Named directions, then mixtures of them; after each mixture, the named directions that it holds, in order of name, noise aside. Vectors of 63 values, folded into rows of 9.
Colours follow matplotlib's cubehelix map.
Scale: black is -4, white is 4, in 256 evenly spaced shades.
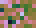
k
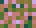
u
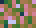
k, u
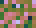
u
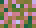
u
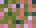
u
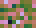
k, u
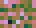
k, u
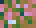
k, u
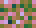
k, u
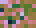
k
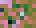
k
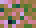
k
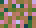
u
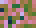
k
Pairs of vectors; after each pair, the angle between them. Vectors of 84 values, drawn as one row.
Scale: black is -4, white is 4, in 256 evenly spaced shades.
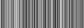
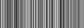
nearly opposite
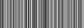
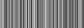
nearly opposite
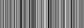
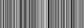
nearly parallel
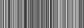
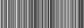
partly aligned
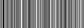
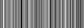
nearly opposite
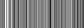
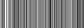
nearly parallel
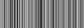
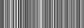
nearly opposite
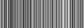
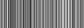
nearly parallel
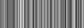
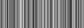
nearly parallel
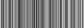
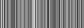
partly opposed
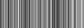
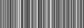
partly aligned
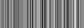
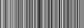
orthogonal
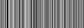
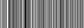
nearly opposite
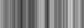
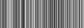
orthogonal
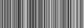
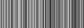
nearly opposite
